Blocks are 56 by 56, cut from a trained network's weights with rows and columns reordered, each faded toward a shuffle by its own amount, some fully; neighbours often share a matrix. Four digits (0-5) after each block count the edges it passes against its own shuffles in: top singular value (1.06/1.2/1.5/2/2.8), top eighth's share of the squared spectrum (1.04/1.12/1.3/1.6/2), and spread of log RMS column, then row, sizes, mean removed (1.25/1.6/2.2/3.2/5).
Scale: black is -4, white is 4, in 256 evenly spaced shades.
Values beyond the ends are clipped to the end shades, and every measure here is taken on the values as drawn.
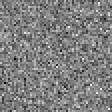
0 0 0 0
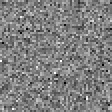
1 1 0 0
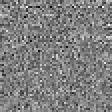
3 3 0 2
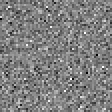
3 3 1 1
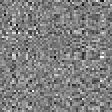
4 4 2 2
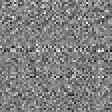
4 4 1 3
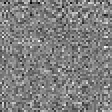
4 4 2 2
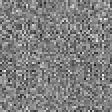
4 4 1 2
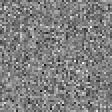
2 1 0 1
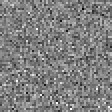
2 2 0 0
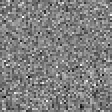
3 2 0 0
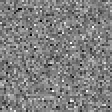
0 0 0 0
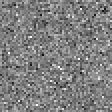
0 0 0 0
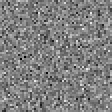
1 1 0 0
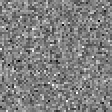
0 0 0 0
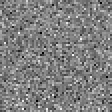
0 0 0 0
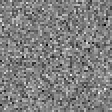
1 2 0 0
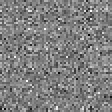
4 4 2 2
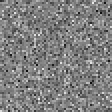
0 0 0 0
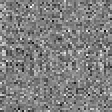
3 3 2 2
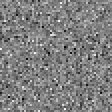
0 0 0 0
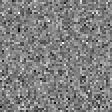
3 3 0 1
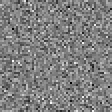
2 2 1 0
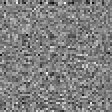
4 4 2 2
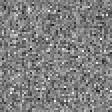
2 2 0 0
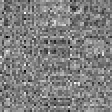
4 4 2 2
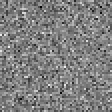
1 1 0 0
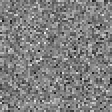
2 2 0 1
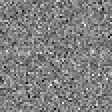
2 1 0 0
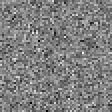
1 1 0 0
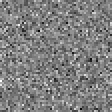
2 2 0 1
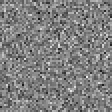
2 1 0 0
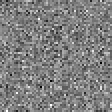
3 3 1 2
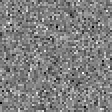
2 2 0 0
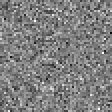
3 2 0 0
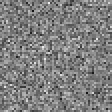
2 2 0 0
